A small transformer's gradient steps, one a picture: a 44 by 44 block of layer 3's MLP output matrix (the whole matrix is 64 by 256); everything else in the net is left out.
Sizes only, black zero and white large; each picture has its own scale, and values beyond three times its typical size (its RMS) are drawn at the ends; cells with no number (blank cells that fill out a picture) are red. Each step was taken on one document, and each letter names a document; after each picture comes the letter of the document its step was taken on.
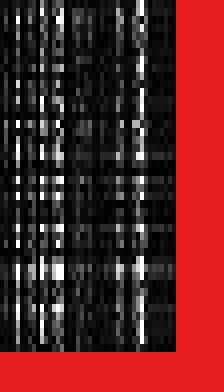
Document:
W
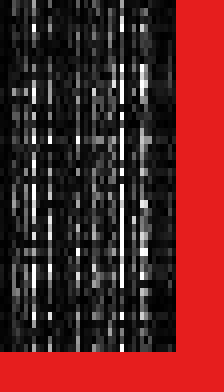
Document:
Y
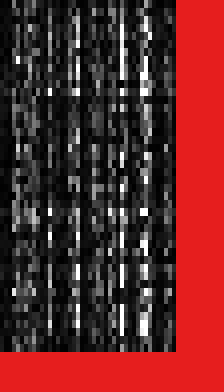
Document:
Y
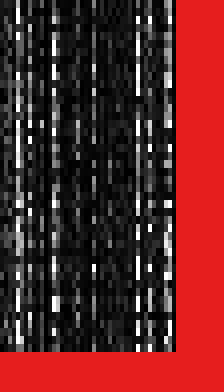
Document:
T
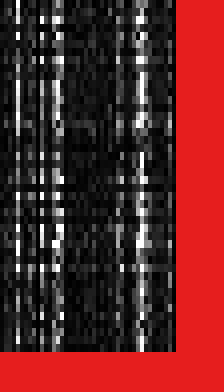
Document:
W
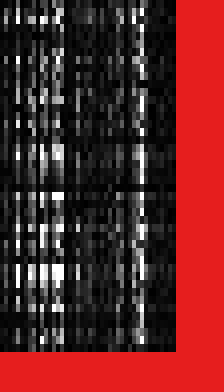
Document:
W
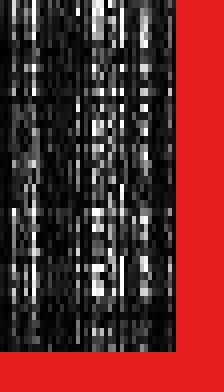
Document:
Y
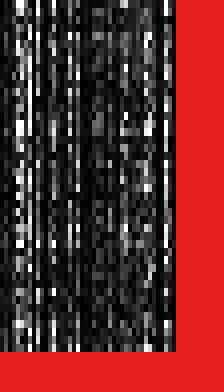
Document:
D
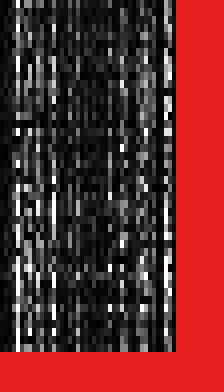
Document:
D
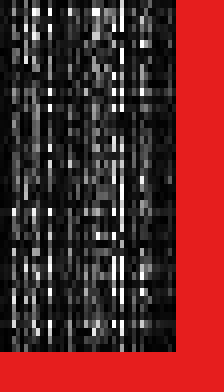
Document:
Y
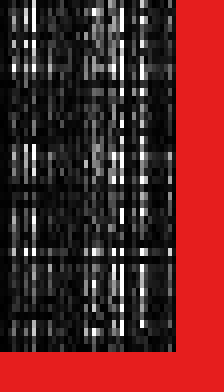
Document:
Y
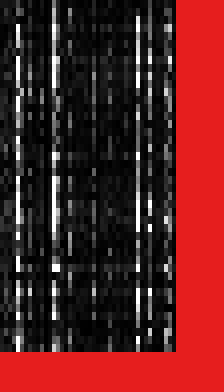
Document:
T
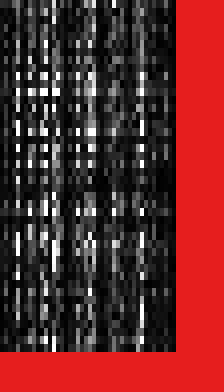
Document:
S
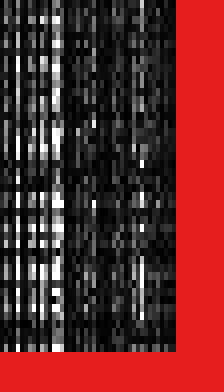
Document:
W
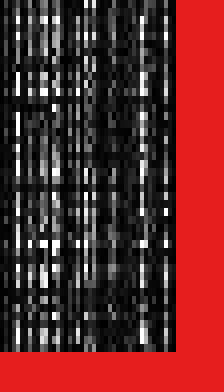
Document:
S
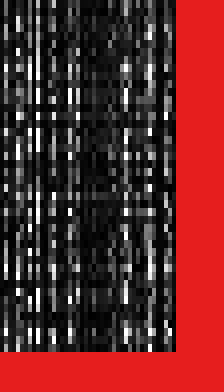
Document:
D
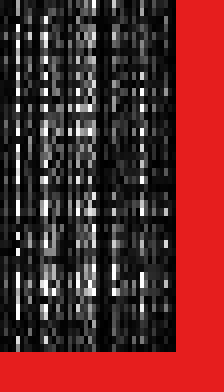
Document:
S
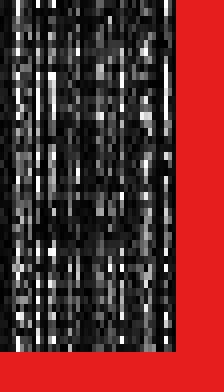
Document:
D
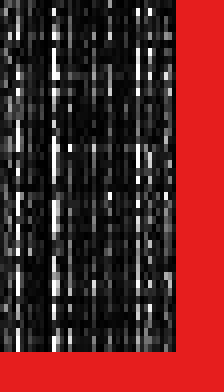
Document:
T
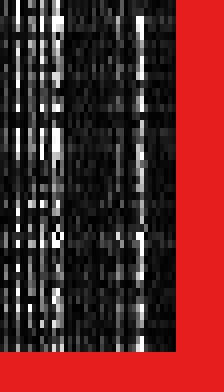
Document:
W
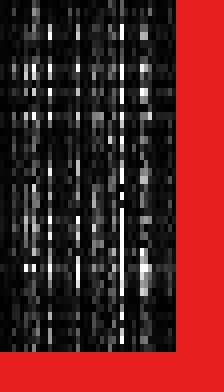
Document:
Y
